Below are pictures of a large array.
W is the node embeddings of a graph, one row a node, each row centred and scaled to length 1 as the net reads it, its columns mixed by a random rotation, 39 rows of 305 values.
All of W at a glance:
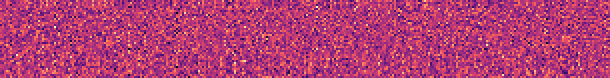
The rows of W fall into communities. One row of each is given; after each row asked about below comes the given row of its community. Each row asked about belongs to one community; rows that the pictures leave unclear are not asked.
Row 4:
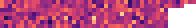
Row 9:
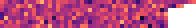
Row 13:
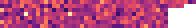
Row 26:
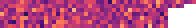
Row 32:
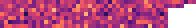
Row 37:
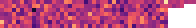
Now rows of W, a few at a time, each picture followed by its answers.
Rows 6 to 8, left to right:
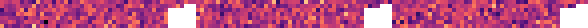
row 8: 32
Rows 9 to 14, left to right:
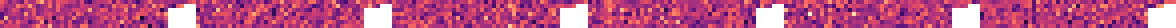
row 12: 26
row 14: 9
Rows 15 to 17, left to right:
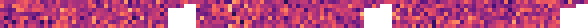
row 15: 4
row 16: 9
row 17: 26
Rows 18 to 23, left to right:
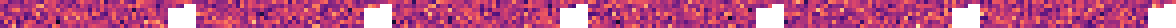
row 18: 32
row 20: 32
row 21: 13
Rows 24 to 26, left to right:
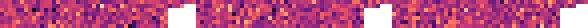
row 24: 9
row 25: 26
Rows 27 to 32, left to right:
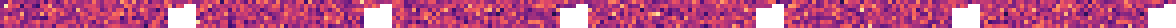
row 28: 37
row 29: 32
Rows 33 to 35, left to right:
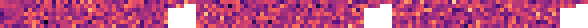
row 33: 9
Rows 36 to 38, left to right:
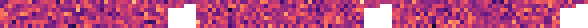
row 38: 26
